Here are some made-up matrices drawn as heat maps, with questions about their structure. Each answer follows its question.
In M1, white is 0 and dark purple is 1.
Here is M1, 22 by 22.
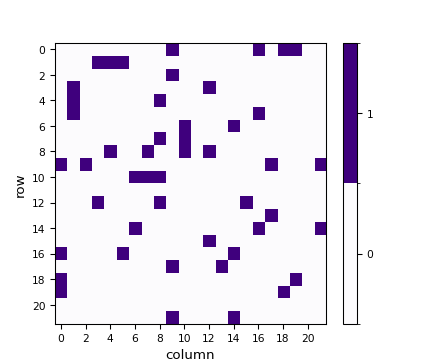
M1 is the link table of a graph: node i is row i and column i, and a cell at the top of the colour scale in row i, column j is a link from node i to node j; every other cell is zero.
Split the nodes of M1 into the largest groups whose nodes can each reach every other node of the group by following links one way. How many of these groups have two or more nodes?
1
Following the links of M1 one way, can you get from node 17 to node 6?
yes
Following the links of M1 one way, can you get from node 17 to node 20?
no
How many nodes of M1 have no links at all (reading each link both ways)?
2
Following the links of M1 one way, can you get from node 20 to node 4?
no
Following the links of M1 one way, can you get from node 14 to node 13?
yes
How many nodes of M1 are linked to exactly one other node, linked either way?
3
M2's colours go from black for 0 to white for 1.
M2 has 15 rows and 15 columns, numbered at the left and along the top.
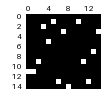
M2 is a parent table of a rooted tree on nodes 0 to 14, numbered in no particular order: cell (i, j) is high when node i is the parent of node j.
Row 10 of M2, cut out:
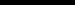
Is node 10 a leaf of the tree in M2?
yes
